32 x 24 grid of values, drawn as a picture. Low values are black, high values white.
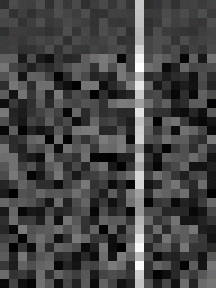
The top part is calmer, up to a seam about 20% of the way down. There is no overall slope. Most values sit low, with a long tail of high ones. Column 16 differs from the columns beside it.
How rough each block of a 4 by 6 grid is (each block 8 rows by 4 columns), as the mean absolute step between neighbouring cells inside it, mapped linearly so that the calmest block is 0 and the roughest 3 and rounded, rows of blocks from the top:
0 0 0 2 0 0 | 2 2 2 3 2 2 | 2 2 2 3 2 2 | 2 2 2 3 2 1
